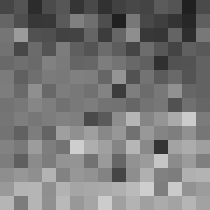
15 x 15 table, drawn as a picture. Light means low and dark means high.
Stripes: none. Slope: up to the top. Ninth with the highest average: top right. Calmest part: middle left.
